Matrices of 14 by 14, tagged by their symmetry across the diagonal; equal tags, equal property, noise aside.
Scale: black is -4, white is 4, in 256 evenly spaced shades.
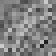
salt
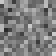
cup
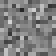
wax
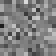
wax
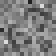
salt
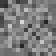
salt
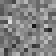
cup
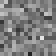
cup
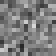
cup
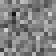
cup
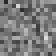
cup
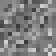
salt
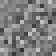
salt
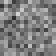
wax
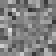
wax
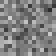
cup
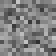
cup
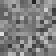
wax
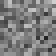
cup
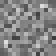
salt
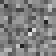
salt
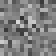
wax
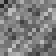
salt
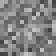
salt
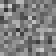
wax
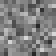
wax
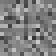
wax
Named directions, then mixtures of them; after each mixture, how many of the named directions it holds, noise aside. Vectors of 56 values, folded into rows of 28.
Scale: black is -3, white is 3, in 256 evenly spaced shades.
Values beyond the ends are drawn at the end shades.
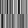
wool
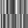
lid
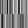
one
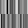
two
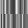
one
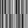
two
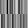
two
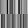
two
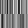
one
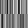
one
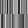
one
